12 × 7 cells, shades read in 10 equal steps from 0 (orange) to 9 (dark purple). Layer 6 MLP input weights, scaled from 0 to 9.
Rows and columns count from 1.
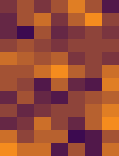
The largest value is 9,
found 2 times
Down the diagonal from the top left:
6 4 4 6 6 5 1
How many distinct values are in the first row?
4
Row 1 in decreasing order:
8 6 6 4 4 4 1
